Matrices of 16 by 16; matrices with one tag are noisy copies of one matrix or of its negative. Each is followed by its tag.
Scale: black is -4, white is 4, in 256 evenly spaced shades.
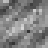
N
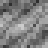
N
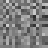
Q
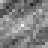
N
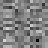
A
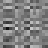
A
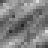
N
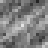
N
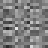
A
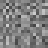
Q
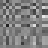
Q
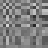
Q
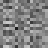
A
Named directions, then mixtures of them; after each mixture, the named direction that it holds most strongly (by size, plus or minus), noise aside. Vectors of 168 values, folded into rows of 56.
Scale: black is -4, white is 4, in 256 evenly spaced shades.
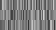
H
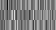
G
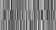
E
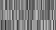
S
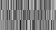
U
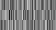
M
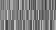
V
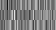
G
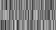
S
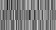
G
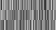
V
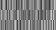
U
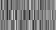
G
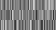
S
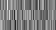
G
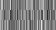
E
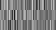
G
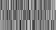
U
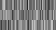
S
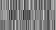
H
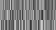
E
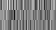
G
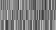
V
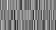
G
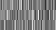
V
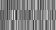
G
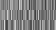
V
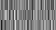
S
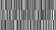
S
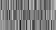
U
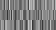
V
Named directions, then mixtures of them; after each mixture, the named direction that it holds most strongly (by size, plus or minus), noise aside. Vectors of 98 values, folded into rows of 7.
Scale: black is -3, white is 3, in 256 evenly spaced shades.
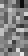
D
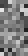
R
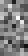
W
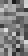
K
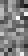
D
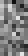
W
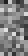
K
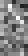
W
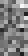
D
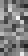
W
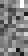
D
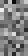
K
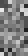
R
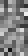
D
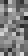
D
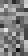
K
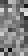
R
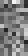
K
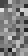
R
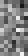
D
